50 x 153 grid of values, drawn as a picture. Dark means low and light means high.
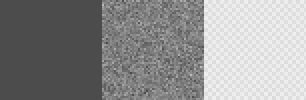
It is made of 1 by 3 panels. Panel 1,1: low, flat. Panel 1,2: middling, fine-grained. Panel 1,3: very high, checkered, faint in contrast.
